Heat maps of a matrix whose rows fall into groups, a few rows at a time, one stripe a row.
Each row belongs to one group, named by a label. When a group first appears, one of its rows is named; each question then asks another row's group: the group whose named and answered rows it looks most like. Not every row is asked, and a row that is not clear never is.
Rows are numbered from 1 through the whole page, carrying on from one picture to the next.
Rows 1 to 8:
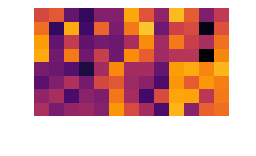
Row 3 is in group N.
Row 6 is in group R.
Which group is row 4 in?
N
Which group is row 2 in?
N
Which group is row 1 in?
N
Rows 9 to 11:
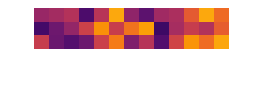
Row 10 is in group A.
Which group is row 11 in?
R
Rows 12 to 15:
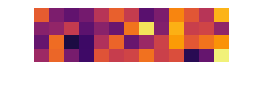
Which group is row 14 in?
R
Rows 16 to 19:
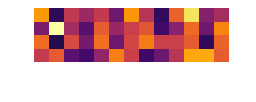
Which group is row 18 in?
N
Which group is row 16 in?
N
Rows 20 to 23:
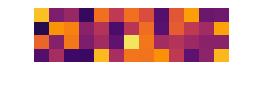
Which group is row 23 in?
A
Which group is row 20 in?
N
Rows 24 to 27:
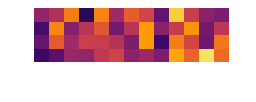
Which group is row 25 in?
A
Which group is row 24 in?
N
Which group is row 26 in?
A
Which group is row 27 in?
R
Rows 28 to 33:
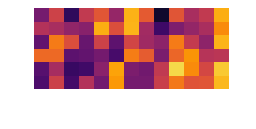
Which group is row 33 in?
R
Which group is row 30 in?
A
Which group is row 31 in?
N
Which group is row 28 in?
A
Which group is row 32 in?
R
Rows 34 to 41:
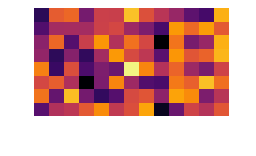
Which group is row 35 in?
R
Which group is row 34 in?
A
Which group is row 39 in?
R
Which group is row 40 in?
N
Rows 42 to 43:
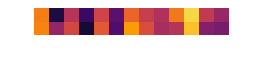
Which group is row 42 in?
N
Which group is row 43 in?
N
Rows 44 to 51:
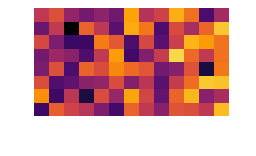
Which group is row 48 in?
A
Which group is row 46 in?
R
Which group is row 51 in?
A
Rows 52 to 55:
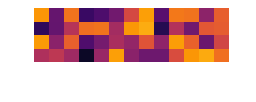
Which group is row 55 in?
R
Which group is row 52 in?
N
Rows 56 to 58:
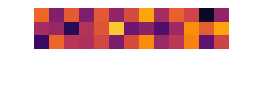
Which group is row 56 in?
N
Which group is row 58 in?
A
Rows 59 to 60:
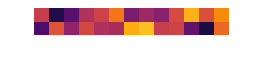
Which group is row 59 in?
R
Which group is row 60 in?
A
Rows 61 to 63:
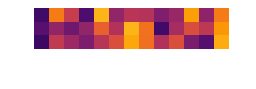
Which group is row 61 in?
A
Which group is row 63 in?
A
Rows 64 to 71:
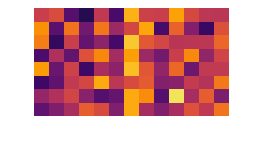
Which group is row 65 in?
N
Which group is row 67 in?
A
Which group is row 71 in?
A
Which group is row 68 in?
N
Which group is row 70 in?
N
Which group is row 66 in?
N
